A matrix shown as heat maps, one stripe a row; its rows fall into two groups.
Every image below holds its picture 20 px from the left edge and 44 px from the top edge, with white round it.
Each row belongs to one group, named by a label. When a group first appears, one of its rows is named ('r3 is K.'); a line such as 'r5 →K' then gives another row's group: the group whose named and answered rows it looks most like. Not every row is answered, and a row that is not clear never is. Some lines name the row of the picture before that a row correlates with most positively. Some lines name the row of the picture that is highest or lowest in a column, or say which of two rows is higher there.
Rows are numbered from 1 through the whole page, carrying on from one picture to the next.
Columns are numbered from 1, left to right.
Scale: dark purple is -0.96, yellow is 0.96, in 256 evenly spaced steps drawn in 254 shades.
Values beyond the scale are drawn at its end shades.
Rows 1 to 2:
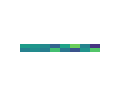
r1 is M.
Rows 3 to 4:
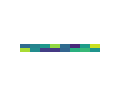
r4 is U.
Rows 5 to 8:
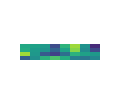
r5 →M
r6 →M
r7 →U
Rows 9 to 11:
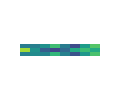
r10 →U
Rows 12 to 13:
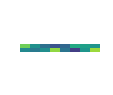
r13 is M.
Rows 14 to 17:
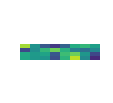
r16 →M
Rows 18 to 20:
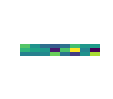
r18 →U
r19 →M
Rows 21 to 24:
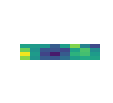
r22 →U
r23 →U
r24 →U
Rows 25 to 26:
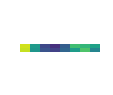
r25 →U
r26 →U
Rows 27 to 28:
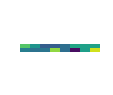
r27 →U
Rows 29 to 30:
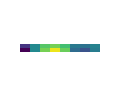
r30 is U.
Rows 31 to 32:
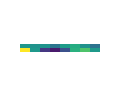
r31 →M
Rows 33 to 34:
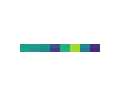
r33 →M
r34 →M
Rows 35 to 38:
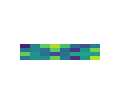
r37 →U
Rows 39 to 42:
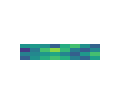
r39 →M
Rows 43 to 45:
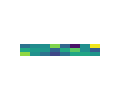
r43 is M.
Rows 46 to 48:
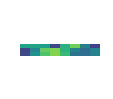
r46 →M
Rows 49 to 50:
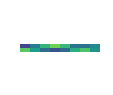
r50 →U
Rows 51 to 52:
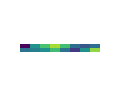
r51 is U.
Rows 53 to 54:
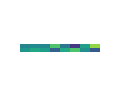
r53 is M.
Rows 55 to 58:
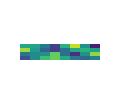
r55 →M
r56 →U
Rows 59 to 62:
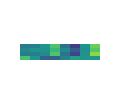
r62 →U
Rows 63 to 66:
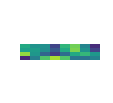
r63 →M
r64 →M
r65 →U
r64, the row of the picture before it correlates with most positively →62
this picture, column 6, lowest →66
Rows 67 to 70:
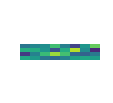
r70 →U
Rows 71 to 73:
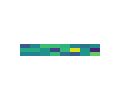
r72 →M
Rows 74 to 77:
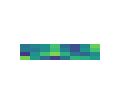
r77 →U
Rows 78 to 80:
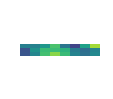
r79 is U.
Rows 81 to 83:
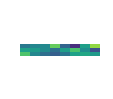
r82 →M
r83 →U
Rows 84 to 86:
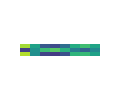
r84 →U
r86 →U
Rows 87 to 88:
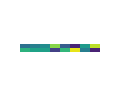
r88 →M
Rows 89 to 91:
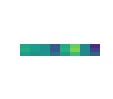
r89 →M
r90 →M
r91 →M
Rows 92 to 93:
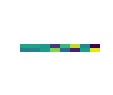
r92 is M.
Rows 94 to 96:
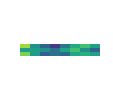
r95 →M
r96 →U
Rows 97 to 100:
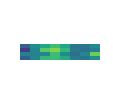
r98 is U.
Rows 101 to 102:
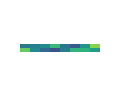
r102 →U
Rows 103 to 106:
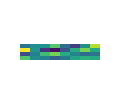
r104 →U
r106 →U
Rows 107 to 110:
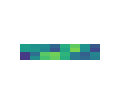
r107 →M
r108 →M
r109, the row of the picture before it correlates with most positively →105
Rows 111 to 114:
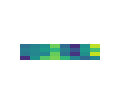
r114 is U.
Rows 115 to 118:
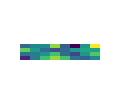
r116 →U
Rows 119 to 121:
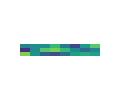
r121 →U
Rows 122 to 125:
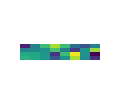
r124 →M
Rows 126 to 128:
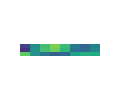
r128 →U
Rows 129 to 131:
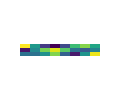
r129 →U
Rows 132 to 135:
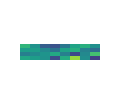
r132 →U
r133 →M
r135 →M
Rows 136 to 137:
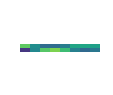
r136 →U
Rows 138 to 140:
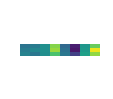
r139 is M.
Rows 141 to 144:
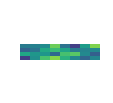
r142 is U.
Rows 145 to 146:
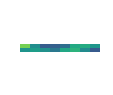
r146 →M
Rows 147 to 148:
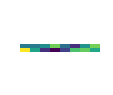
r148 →U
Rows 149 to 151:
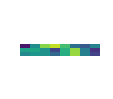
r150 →M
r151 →M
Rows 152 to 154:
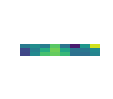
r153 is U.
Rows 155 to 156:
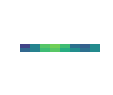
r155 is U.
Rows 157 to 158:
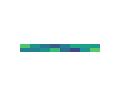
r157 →U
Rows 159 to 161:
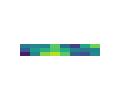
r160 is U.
